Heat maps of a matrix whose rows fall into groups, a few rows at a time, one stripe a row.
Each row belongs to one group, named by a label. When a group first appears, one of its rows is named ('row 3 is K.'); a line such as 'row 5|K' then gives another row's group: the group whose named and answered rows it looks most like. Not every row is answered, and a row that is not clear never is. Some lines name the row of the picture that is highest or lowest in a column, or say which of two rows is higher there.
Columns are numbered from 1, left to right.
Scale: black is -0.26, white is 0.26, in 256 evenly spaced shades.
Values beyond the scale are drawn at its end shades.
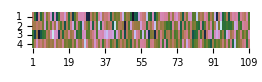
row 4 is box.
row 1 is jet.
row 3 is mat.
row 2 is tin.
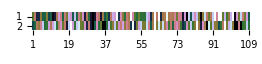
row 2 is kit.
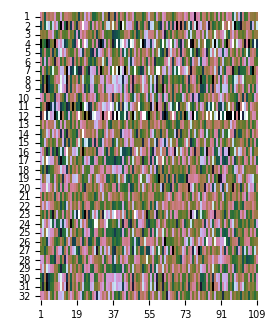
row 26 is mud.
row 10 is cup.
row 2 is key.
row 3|mud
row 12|mud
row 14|key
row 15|kit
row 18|mat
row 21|jet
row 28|cup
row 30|mat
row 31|mat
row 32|box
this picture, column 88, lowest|4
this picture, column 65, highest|6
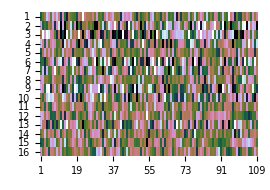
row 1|key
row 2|jet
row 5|box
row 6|cup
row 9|tin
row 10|box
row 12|cup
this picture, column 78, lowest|13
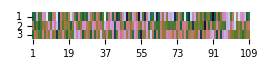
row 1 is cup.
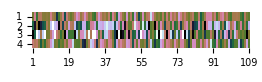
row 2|mat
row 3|box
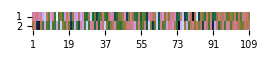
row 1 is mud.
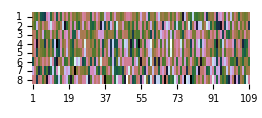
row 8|cup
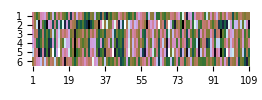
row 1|mud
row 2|jet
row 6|box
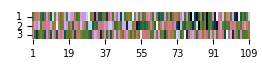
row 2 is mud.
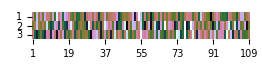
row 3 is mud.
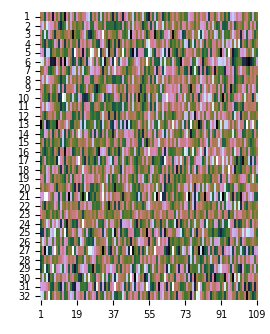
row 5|tin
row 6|cup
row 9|jet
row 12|mud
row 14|kit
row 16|mud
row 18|key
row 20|mud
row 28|box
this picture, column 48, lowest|30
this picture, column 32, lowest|27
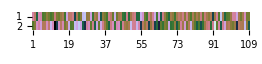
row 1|tin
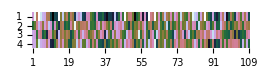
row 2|key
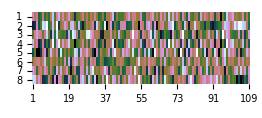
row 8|cup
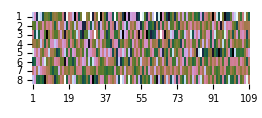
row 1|tin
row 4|box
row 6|box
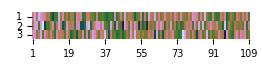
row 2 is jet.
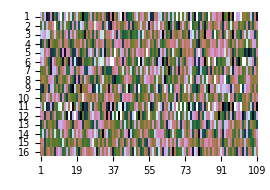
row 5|cup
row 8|mud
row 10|key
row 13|box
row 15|tin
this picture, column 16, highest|11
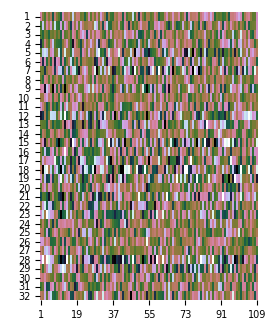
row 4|box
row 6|jet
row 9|tin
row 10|kit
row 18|kit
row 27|kit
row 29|box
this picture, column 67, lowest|7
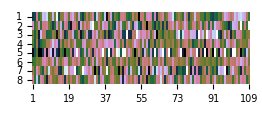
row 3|mud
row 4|mat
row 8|jet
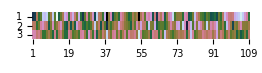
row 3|cup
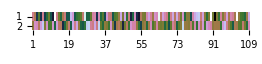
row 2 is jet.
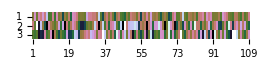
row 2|jet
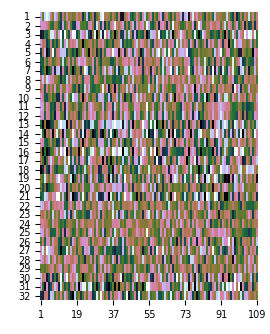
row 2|cup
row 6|kit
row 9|mud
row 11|cup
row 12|cup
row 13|mat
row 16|mat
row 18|box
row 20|mat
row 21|key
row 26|key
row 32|box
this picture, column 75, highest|7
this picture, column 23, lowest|14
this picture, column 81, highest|14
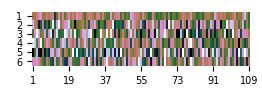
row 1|tin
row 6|cup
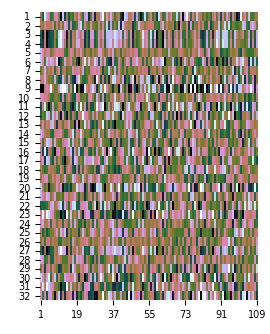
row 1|kit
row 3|mat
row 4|mat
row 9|box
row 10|cup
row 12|key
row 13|mud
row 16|jet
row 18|mud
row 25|mat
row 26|key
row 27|mat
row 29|key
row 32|jet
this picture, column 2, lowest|9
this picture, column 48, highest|20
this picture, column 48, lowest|8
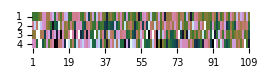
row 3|kit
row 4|tin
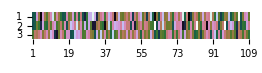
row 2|kit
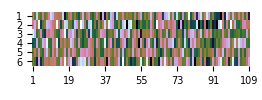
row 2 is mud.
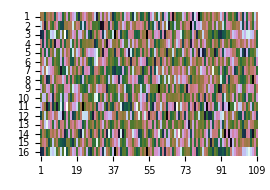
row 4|jet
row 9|tin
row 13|kit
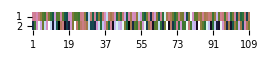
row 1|cup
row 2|key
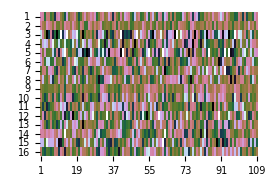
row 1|cup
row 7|mud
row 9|mud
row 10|mud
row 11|mat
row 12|tin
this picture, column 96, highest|16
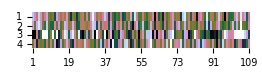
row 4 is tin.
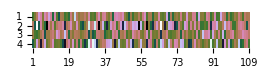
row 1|key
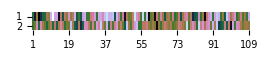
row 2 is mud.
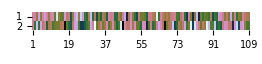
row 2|jet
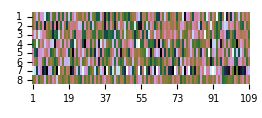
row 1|mud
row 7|cup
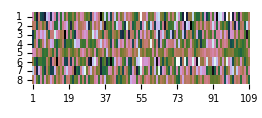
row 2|cup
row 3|box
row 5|cup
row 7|tin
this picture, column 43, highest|2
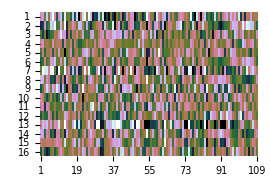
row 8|cup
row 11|tin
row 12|box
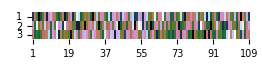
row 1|kit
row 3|mat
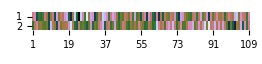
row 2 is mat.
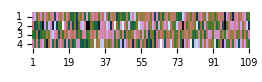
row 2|jet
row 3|mat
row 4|jet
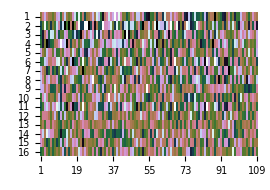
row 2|kit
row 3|box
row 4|mat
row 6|key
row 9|cup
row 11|key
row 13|key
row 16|kit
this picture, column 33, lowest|9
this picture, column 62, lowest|4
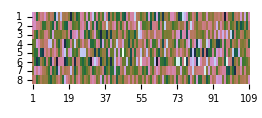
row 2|cup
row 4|key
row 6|mud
